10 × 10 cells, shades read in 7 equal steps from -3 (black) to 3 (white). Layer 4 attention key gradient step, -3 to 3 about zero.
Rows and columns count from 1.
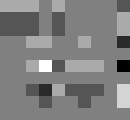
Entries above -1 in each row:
9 6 6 9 10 8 10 5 8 10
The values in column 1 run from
-1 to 1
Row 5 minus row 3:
1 1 1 0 1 0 0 0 0 -1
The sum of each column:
-1 -1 0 1 -1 0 0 0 0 0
